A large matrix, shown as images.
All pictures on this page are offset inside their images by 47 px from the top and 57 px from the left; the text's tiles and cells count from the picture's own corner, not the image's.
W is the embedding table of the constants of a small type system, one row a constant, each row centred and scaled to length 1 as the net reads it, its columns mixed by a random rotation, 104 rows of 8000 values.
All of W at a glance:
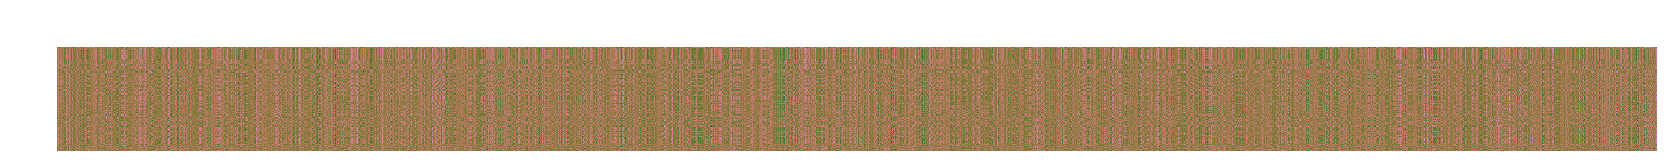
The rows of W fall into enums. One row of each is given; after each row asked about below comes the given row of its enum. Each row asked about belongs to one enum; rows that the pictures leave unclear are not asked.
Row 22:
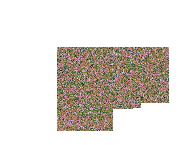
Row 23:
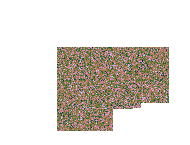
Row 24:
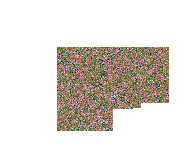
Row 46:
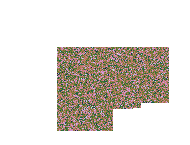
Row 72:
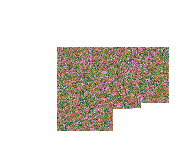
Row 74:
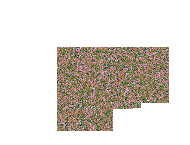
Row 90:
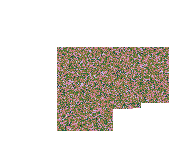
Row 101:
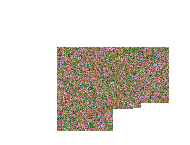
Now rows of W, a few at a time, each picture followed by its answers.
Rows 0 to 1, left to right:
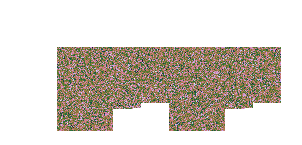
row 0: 23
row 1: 72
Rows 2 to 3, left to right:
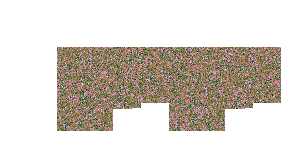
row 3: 46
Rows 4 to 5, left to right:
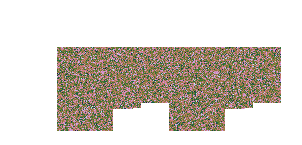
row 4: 46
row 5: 72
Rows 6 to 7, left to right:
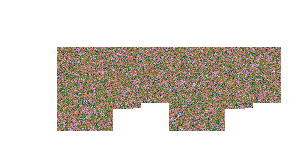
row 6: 46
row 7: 90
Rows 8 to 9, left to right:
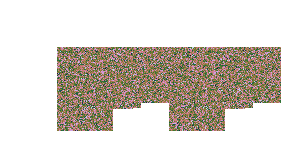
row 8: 46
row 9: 74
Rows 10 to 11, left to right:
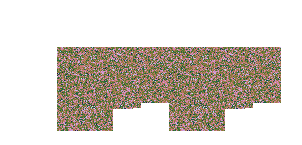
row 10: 46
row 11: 46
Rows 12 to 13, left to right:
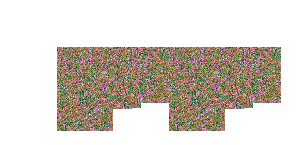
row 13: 72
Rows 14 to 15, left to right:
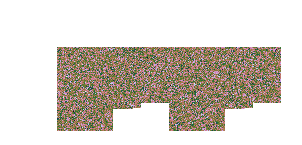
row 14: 101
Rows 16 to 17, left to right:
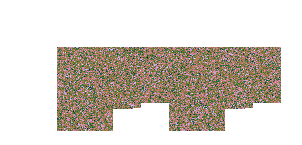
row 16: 101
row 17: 46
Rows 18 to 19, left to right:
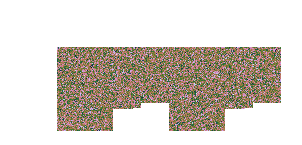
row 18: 22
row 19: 72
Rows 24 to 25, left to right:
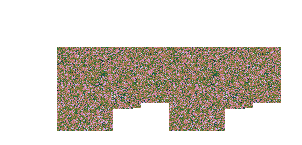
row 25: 24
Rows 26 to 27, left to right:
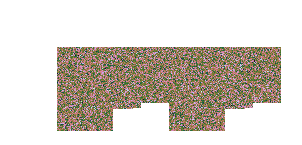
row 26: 74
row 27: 23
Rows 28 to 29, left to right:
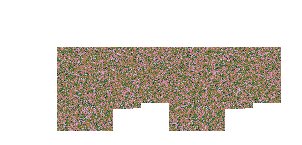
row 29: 74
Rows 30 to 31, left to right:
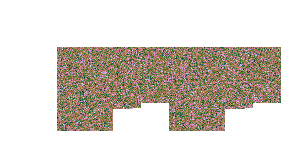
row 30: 72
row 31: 23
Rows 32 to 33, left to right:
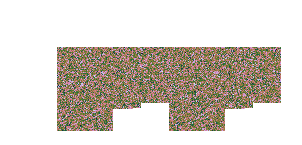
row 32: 90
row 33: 72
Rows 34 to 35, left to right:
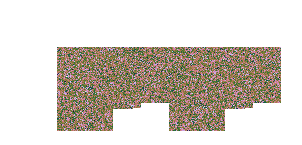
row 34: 101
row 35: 46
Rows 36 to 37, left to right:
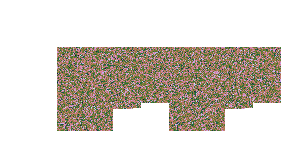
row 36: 74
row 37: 72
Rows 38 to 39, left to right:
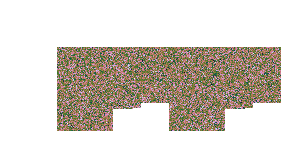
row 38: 23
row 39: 24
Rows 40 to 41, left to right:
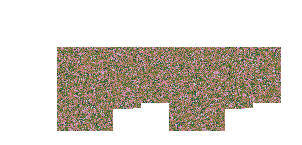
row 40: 46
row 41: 72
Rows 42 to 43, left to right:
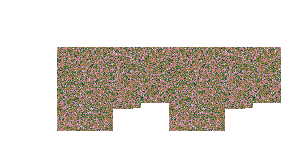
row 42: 22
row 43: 22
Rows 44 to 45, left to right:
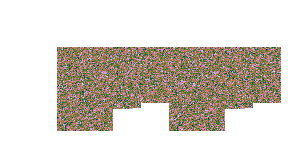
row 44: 72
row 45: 90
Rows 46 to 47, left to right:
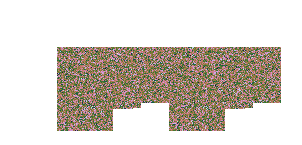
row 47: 74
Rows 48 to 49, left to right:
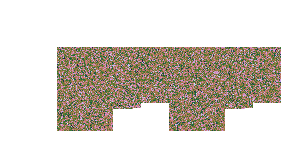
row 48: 23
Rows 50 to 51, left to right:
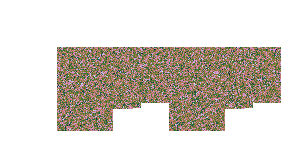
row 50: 90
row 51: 72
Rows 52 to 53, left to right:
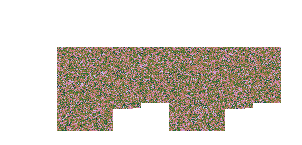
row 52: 90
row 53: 46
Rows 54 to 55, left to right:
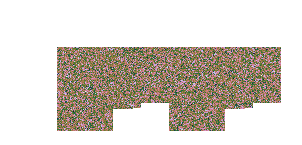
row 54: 101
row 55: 90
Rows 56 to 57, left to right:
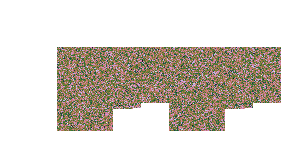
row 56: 23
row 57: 90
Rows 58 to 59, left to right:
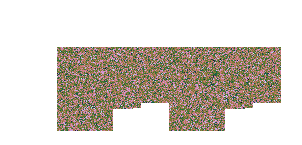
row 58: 46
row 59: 24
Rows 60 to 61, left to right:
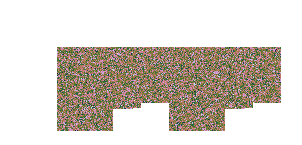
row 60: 46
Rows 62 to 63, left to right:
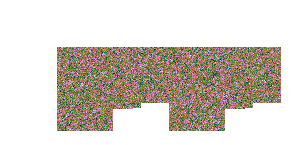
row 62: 90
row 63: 24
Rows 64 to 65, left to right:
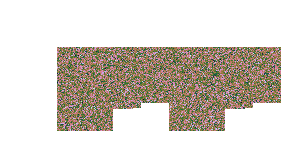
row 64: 74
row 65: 24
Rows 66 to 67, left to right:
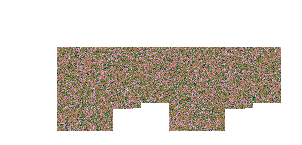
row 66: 74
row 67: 22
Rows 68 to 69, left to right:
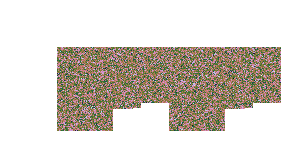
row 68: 46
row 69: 90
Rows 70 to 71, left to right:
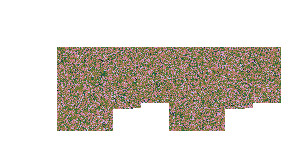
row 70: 24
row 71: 23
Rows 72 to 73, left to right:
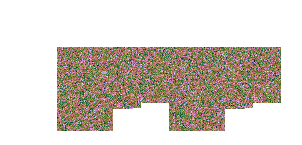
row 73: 23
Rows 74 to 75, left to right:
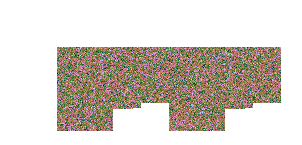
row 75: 22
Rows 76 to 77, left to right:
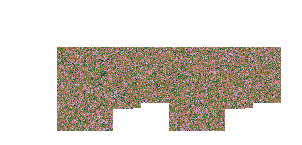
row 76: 24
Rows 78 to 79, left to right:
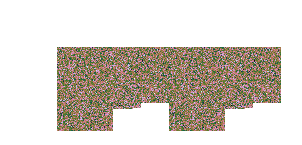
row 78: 23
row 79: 23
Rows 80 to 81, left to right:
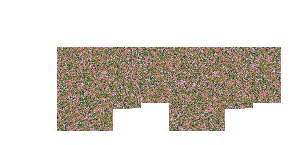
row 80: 72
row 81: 90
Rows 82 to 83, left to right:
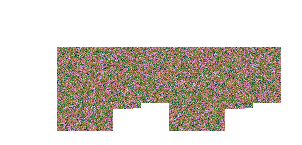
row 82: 74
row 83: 90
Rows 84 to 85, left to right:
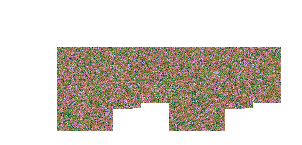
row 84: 23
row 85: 72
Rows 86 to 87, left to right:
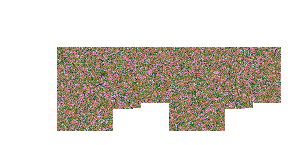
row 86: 24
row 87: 72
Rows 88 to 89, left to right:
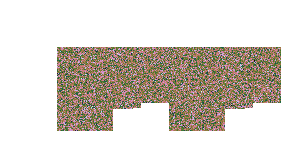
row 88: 46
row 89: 23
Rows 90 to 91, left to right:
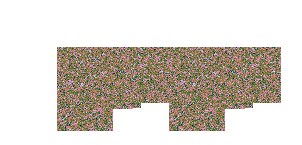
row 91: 90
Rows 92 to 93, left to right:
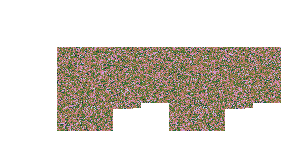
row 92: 74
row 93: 46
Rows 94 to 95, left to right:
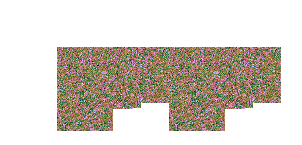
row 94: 72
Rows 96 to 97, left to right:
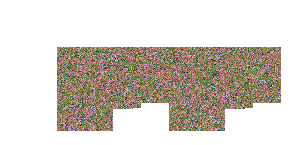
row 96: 74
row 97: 24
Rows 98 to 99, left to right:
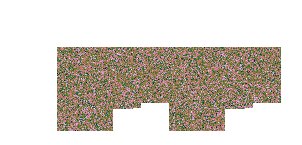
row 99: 23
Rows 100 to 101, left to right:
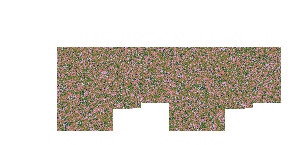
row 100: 72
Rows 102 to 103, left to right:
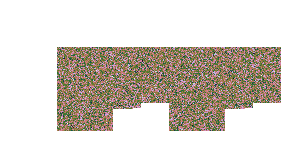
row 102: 23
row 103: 90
